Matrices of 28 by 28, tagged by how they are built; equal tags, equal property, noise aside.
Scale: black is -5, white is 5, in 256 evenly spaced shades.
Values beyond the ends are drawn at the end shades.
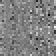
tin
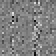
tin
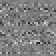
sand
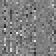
tin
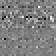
sand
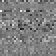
sand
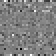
sand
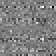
sand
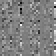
tin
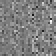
tin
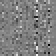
tin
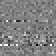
sand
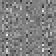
tin
